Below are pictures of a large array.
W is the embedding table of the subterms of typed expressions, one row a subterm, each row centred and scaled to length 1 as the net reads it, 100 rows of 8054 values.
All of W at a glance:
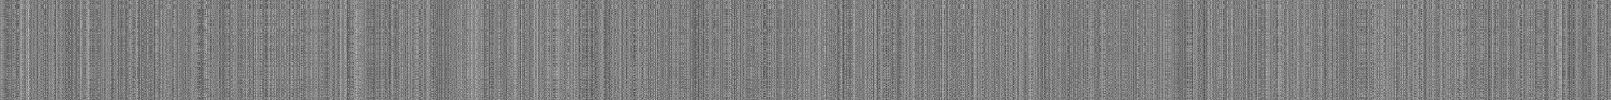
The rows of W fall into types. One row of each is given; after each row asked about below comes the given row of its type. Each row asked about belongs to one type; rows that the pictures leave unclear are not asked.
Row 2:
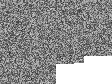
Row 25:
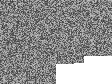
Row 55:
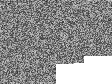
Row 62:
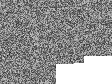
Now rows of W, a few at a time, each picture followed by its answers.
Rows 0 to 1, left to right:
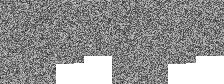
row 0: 55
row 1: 25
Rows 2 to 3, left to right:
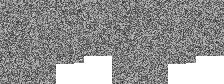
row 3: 25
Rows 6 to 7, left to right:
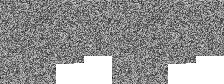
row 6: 55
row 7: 55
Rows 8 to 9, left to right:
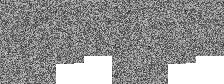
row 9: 55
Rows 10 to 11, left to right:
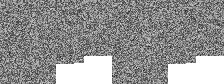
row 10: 2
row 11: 62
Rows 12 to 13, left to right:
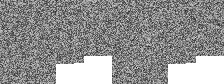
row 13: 62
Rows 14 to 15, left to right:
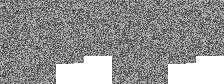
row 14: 55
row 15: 25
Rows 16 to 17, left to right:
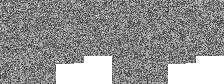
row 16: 55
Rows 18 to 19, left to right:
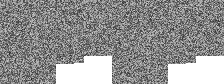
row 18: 2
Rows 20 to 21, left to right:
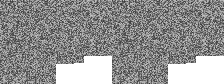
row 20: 25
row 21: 25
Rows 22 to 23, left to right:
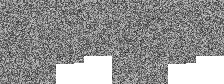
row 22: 2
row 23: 25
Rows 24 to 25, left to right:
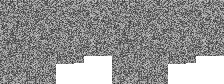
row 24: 25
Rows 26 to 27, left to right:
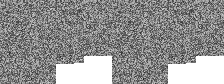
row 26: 2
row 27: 2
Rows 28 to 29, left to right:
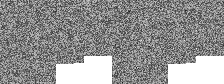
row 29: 55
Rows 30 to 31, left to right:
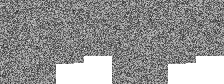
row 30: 55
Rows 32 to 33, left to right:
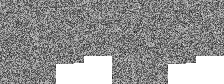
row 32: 62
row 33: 55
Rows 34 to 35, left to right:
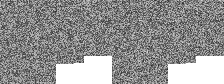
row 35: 55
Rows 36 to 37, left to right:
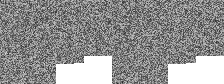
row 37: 25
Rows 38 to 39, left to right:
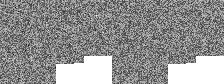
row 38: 2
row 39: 25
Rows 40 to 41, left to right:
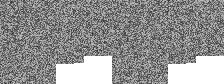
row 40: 25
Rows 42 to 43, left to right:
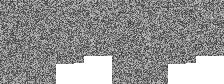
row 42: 25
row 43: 62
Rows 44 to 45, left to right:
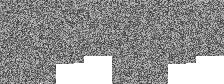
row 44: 55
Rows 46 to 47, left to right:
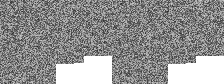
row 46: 25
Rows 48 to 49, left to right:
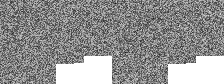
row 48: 25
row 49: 25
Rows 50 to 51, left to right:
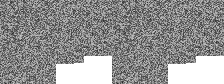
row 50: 25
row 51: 25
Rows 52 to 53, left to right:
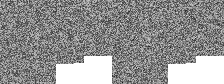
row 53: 62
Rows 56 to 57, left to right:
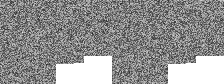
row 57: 55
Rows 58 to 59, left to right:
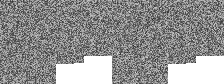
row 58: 25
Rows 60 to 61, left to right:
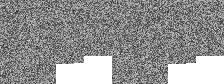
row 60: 55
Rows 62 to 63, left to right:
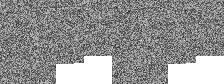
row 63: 55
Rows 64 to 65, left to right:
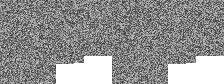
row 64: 55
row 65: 25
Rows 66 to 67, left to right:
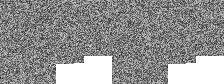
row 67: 62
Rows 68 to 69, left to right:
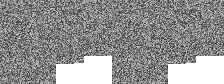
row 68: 2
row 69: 55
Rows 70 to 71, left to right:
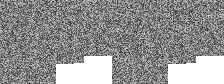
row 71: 2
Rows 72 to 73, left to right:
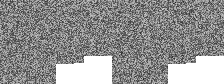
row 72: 25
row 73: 2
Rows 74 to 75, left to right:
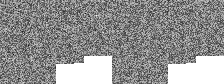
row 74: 2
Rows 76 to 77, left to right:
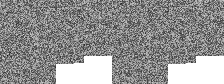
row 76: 62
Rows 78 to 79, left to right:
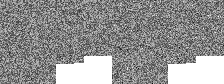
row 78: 2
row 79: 55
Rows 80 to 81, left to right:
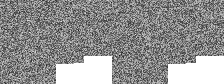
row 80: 55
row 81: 62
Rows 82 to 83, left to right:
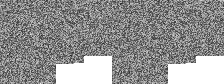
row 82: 55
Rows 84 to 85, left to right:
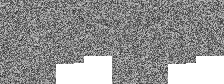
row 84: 62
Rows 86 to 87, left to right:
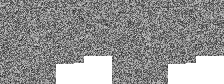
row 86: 62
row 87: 62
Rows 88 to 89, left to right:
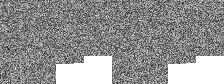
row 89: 55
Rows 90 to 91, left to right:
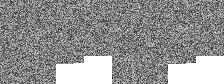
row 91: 55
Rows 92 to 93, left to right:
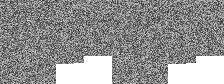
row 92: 55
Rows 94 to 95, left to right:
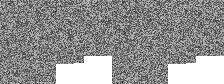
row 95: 25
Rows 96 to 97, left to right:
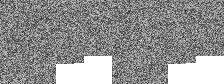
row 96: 25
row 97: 55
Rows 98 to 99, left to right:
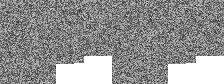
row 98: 2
